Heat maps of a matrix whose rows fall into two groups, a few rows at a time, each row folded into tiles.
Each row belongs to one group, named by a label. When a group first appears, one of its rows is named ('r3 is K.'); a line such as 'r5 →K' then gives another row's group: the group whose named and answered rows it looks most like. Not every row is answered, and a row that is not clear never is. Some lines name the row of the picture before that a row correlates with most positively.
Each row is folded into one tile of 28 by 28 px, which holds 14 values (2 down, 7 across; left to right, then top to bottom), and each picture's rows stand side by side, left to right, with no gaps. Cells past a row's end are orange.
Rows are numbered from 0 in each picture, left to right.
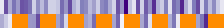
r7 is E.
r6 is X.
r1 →E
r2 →X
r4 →X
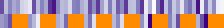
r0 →E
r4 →X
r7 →E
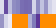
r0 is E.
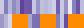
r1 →E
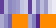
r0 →E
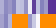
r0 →X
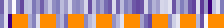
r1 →X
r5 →E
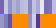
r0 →E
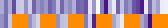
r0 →X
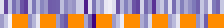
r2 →E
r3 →E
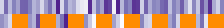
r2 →E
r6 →X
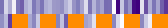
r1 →X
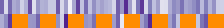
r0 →E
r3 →E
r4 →X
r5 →E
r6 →X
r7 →E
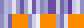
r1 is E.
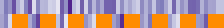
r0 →X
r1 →E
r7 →E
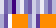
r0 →X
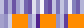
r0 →X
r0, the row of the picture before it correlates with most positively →0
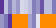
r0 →E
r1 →X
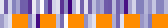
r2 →X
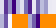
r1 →E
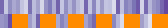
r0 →E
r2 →E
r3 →E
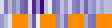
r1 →X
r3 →E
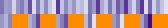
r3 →X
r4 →X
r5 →E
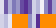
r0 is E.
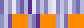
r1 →E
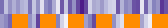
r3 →E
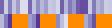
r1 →E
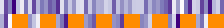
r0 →X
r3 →E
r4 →E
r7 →X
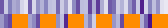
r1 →E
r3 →X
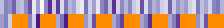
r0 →X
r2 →E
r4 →E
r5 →E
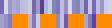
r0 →E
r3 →E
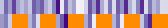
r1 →X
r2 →E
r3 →X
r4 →X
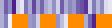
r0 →X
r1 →X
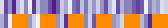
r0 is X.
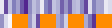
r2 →X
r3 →E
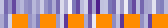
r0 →X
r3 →X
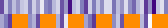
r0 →E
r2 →X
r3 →E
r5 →X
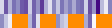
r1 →X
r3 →X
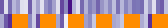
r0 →E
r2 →X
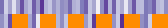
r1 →X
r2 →X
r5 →X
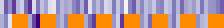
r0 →X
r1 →E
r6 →X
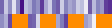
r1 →X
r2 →E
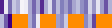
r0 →E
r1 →X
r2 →X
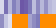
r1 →E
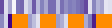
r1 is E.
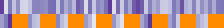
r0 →E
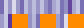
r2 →X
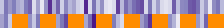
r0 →X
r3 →E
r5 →E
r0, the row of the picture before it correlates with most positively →2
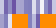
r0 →X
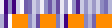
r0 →X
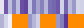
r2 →E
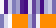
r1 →X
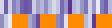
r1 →E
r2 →X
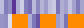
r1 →E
